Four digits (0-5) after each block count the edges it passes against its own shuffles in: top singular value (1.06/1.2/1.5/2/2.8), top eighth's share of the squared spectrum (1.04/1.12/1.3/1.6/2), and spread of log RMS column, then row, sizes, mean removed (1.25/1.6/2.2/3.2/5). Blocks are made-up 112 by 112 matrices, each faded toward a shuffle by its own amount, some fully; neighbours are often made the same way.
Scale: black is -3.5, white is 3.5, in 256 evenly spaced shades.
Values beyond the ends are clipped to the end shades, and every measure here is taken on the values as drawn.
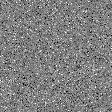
1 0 0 0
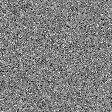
0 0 0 0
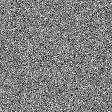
0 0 0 0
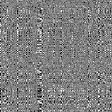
5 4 4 3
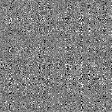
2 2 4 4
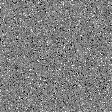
0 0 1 0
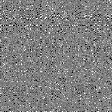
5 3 2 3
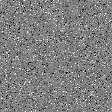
3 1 0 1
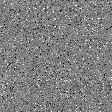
2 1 0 0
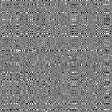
5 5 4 4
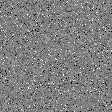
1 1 0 0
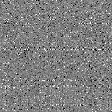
4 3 1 2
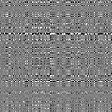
5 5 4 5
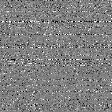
3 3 0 3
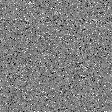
1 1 0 1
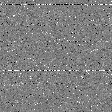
3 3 0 2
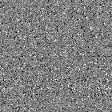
0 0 0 2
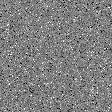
0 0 0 0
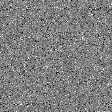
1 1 0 2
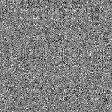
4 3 1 1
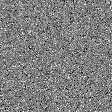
2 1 0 0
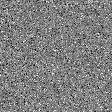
2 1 0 0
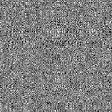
4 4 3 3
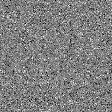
3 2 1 1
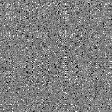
4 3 2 2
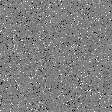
2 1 0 0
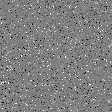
0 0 0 0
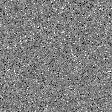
0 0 0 0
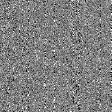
1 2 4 0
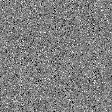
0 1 2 0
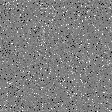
2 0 0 0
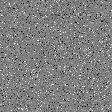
2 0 0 0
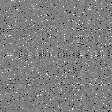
4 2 1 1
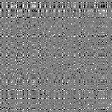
5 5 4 4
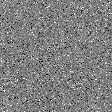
3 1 0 0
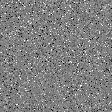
3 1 0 1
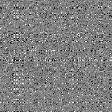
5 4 2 3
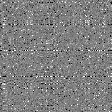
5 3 1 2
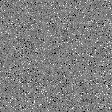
3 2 0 1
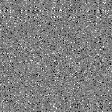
4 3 1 2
